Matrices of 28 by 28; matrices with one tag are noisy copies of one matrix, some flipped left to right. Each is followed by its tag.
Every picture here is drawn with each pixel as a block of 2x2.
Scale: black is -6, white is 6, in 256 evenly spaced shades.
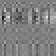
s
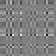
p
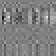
s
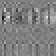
s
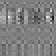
s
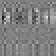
s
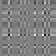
p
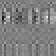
s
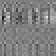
s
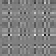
p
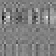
s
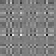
p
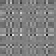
p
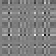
p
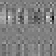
s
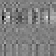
s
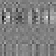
s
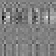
s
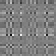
p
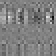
s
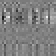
s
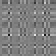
p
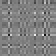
p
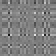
p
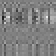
s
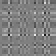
p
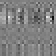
s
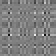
p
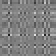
p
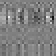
s
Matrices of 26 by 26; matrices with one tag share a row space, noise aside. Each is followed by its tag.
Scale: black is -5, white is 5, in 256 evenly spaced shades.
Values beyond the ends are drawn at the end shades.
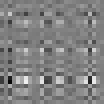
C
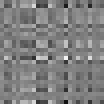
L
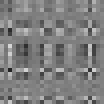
C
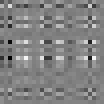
C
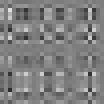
C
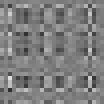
C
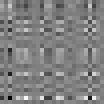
C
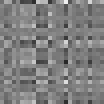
L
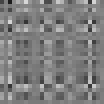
C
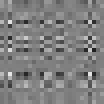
C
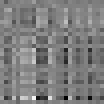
L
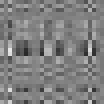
C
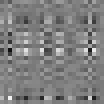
C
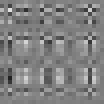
C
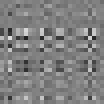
C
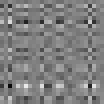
C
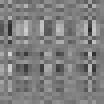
C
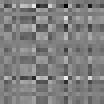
L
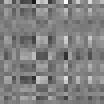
L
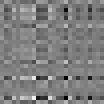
L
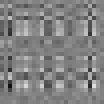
C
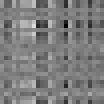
L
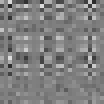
C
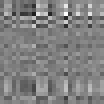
L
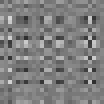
C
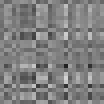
L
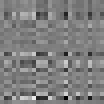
L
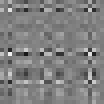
C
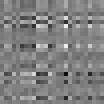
L
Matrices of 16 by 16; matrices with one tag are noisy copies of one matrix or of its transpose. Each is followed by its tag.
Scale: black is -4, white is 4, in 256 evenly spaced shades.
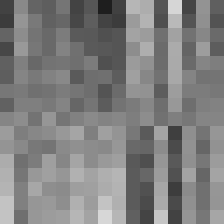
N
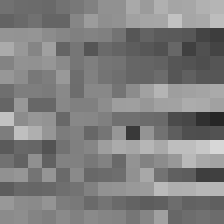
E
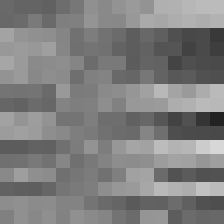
E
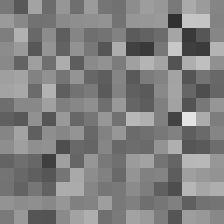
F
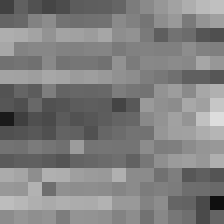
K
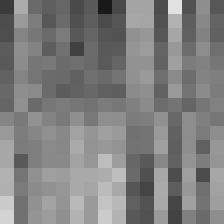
N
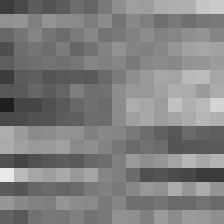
N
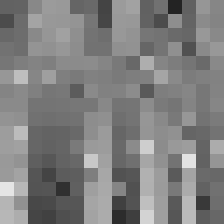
E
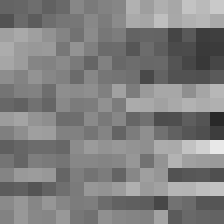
E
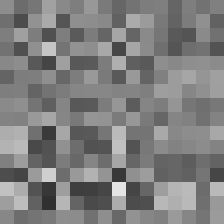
F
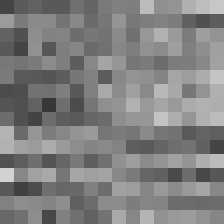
N
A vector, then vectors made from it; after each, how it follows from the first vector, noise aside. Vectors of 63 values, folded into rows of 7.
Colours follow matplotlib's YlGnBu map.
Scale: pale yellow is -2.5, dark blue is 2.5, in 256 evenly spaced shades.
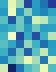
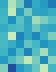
shrunk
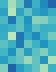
shrunk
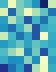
reversed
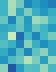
shrunk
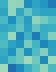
shrunk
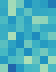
shrunk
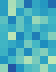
shrunk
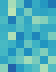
shrunk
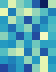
reversed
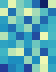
reversed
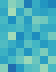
shrunk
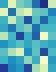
reversed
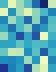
reversed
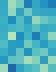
shrunk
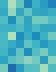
shrunk
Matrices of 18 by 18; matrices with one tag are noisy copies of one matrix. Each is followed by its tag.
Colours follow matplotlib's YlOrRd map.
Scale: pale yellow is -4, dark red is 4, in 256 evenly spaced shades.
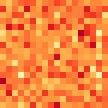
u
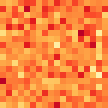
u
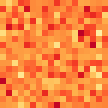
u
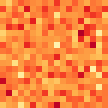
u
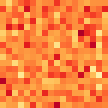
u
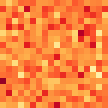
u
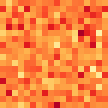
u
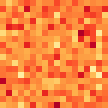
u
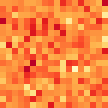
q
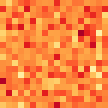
u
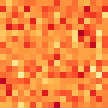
u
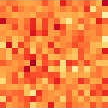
q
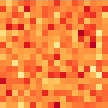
u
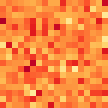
q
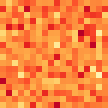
u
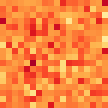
q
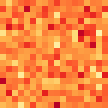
u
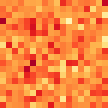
q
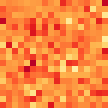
q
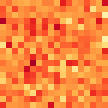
q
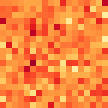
q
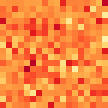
q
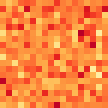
u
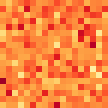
u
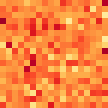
q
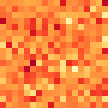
q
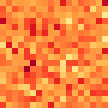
q
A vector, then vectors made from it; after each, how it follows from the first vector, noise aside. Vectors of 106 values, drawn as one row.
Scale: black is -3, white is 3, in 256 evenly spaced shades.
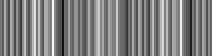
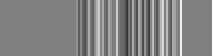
partly zeroed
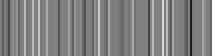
partly zeroed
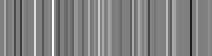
partly zeroed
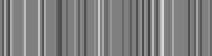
partly zeroed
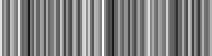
wrapped around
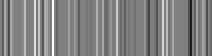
partly zeroed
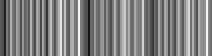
wrapped around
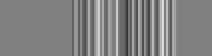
partly zeroed
